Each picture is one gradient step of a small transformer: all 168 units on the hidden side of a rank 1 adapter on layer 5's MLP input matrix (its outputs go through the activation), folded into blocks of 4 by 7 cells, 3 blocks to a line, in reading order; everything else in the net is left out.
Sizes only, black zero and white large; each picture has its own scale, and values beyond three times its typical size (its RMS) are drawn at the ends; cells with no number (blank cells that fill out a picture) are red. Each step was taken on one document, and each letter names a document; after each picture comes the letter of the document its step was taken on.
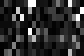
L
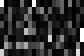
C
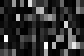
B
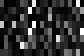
C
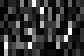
C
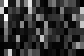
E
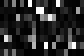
B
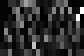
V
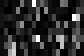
V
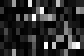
B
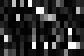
B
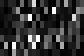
V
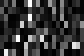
E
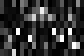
B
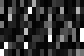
C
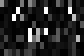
L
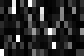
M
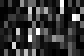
L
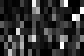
V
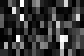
V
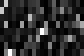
E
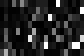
B
